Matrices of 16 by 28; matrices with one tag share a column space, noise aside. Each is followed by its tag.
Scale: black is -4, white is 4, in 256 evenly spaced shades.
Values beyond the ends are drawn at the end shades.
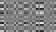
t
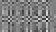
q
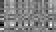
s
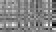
s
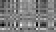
s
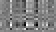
s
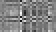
q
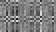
q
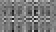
q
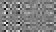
t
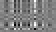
s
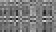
q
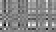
s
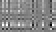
s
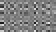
t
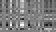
s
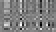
s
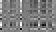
s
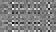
t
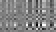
s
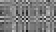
q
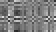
q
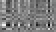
s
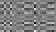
t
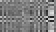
q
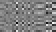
t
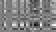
s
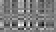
s
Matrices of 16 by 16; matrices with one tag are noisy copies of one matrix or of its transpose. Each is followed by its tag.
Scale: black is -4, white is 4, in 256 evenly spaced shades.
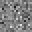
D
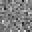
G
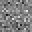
D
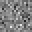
D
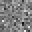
G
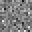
G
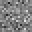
D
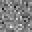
D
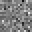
G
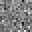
G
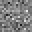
D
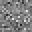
D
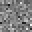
G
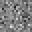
D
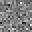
G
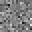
G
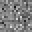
D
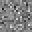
D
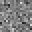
G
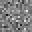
D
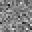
G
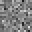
G
